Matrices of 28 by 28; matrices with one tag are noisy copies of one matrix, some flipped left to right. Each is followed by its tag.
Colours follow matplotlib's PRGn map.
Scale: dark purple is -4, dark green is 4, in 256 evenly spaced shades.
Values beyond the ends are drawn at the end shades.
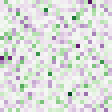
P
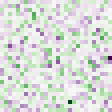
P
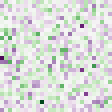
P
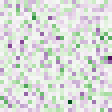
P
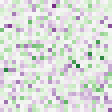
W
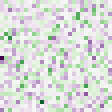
P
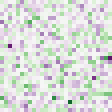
P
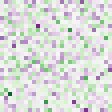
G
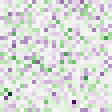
G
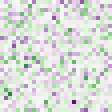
G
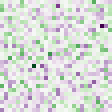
W
